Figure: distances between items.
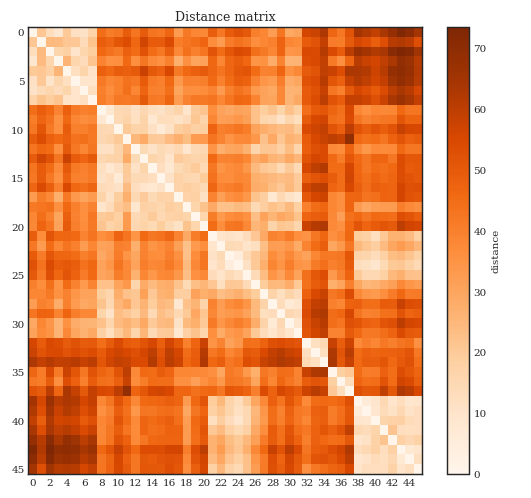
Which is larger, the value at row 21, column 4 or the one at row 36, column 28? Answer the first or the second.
the first
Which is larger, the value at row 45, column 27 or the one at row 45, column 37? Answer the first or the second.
the second
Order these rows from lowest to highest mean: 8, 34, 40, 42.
8, 40, 42, 34
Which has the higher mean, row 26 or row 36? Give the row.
36
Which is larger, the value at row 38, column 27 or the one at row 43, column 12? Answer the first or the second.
the second
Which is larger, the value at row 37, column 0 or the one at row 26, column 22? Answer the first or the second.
the first
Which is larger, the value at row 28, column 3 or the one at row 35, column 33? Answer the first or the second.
the second
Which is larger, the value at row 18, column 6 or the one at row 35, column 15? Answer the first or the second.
the second
